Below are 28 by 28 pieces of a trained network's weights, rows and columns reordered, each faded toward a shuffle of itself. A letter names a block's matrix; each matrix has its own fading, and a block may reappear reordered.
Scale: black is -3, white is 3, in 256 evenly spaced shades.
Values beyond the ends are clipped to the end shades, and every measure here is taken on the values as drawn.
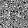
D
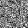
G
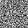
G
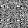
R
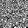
G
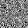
G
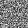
G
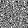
G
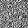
R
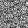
G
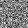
G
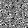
D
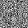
R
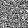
G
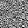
R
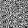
R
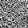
R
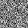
R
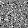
D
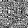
R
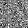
D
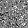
D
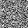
R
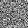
G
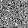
D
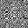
R
